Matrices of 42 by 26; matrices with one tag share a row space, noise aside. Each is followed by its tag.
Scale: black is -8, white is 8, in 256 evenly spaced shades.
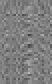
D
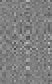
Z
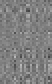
Z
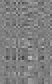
D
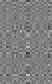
Z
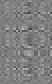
D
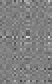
Z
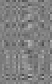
D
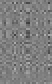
Z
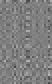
Z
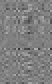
D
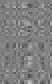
D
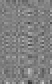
D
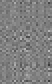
Z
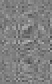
D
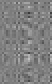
D
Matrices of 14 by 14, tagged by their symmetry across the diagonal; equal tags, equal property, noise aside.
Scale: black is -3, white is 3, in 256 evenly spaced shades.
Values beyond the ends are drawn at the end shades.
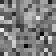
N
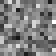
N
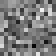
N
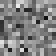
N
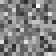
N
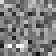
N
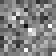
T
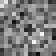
T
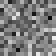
T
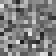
N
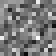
T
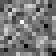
T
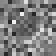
T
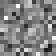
T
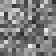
T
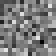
T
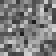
T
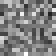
N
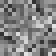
T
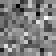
N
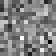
N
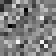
T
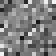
T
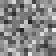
T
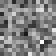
T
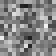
N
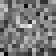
N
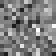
N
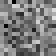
N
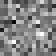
N
